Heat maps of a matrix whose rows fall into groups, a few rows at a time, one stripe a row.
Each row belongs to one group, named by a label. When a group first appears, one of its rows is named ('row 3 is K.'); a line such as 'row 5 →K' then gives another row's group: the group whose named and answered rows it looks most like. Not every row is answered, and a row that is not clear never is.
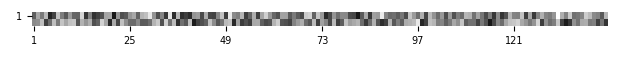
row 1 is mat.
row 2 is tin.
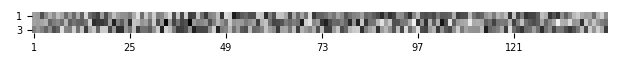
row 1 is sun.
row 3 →tin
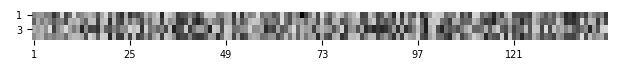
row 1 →tin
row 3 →sun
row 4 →tin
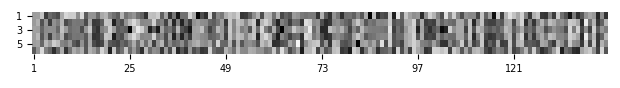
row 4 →mat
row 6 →tin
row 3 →mat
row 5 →mat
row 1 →tin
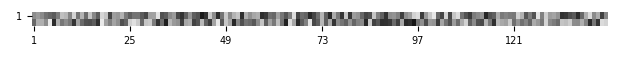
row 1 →tin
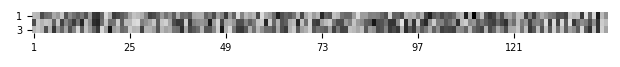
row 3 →sun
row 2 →sun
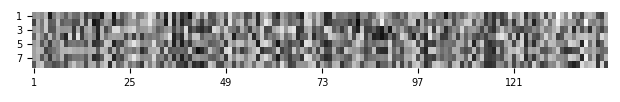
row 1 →mat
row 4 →sun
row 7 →mat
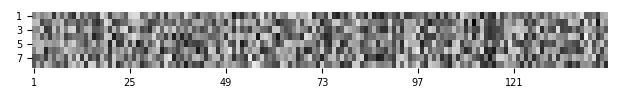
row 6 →tin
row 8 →tin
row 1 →sun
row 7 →sun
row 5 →tin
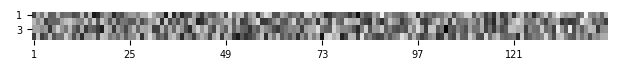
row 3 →mat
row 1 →mat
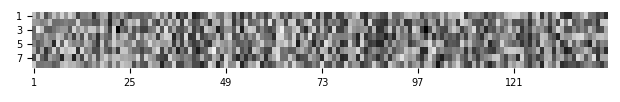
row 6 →tin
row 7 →sun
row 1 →tin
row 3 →tin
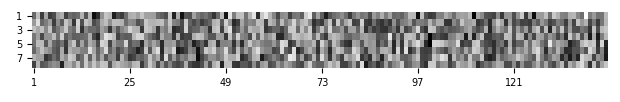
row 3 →sun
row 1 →mat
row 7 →tin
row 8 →sun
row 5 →tin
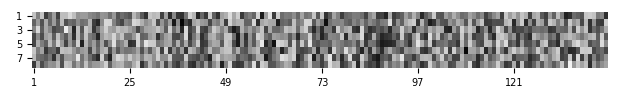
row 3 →sun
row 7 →sun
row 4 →sun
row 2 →mat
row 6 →tin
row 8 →sun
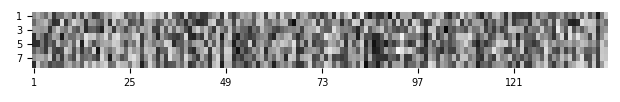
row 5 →sun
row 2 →tin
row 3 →mat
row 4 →sun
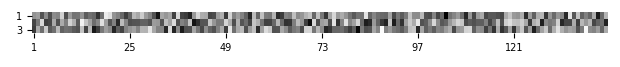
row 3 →mat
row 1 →mat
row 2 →tin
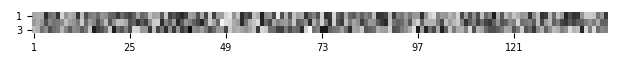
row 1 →tin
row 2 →tin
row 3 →mat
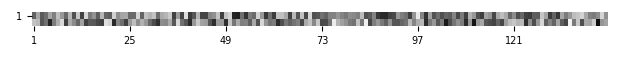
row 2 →mat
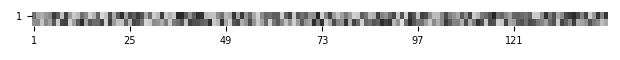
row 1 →tin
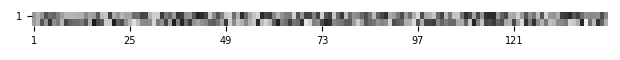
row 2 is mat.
